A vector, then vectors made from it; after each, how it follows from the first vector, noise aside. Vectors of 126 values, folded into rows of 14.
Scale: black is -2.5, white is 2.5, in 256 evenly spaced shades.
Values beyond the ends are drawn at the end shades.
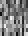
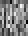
wrapped around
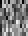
wrapped around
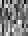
wrapped around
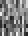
negated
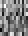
wrapped around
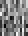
negated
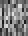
wrapped around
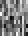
negated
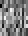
wrapped around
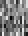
negated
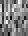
wrapped around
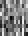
negated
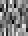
wrapped around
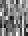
negated
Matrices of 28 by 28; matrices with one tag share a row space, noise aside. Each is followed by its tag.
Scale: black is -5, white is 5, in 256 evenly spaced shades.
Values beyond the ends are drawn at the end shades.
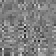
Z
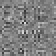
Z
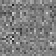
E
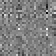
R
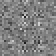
Z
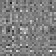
E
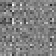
E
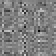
Z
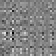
E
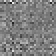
E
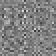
Z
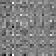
E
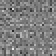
E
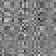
Z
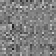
E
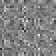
Z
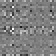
E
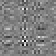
Z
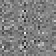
Z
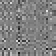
R
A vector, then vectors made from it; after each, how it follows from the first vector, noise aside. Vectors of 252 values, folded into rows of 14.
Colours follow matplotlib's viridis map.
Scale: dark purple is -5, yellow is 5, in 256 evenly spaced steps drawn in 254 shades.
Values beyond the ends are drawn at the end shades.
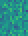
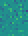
partly zeroed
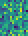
scaled up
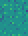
partly zeroed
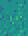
partly zeroed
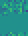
partly zeroed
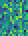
scaled up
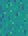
partly zeroed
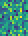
scaled up
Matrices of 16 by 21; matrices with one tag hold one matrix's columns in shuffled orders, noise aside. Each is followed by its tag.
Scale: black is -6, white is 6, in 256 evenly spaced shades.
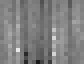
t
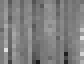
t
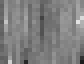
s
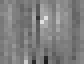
s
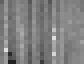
t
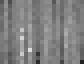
t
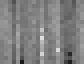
t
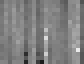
t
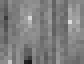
s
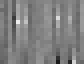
s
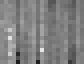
t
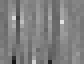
s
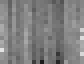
t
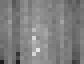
t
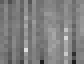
t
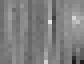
s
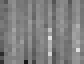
t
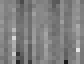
t
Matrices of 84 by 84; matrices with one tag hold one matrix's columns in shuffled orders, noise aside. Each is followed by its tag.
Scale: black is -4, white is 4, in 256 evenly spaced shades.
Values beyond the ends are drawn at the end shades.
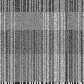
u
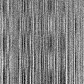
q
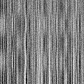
q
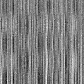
q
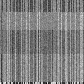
u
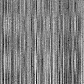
q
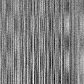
q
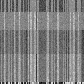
u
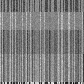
u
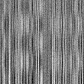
q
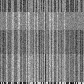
u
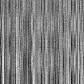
q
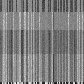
u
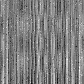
q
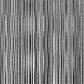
q
